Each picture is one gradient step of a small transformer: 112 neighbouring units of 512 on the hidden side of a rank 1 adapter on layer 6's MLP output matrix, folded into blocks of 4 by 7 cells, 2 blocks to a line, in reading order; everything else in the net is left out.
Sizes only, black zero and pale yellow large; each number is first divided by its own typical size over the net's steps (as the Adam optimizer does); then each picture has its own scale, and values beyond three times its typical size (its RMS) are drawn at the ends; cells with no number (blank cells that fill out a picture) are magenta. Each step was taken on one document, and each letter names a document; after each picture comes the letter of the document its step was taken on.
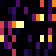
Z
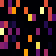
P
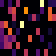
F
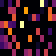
F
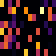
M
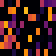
M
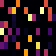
P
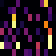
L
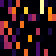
F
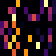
L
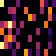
M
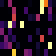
F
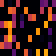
M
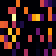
Z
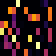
L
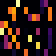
L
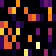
Z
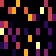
P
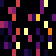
L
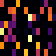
P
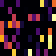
Z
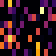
M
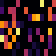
Z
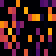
Z
